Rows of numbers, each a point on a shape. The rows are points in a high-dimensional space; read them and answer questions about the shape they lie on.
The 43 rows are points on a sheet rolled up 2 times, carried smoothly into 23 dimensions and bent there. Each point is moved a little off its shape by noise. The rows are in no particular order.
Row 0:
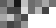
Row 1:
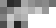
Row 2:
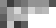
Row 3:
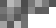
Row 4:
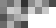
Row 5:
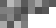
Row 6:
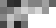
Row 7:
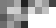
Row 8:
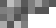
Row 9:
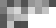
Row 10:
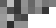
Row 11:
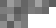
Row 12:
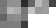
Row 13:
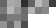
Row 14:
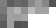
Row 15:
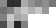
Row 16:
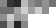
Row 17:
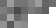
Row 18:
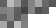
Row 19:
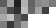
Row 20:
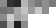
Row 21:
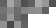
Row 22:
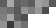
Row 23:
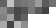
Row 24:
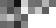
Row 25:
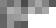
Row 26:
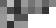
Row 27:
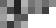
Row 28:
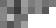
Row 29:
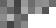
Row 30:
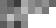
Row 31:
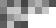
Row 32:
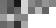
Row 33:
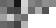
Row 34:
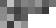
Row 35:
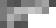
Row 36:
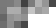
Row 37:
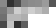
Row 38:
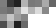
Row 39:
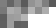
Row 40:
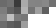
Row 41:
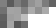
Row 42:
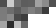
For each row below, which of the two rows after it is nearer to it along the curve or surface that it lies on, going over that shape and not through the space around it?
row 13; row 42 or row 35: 42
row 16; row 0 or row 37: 37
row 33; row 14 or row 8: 8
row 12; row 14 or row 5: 14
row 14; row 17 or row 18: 18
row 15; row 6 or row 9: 6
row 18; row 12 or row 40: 12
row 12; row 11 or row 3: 3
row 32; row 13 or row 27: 27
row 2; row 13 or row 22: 13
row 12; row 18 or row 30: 18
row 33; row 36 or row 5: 5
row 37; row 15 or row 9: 15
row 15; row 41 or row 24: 24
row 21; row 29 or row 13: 29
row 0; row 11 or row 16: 16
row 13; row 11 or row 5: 5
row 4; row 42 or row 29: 42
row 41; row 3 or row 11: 3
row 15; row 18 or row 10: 10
